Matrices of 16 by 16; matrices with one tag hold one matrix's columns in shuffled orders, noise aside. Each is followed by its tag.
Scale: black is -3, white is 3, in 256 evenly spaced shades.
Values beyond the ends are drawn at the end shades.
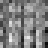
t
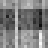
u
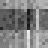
u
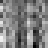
t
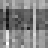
u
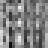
t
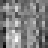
t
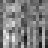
t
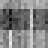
u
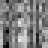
t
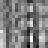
t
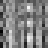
t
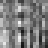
t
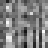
t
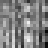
t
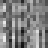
t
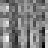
t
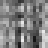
t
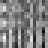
t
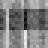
u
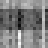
u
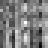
t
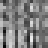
t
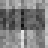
u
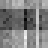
u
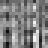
t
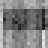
u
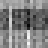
u
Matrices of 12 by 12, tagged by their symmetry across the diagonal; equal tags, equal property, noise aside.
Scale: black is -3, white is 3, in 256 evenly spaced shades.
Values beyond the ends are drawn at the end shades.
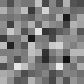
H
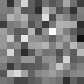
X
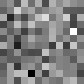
H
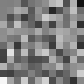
H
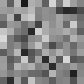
X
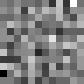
H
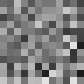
H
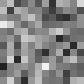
X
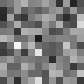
X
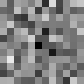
X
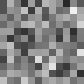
X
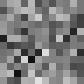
X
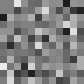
H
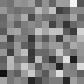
H
